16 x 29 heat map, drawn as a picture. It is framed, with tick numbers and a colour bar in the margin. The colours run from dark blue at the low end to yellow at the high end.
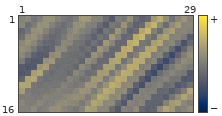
The bottom left is the smoothest part. No row or column stands out. Neither half mirrors the other. No overall slope runs across the table. Streaks slant up to the right. The histogram is bell-shaped.
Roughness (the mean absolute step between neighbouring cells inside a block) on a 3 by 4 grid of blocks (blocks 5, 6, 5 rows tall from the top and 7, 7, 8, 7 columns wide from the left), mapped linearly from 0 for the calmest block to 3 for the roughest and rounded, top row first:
1 1 3 2
2 1 3 2
0 1 2 2
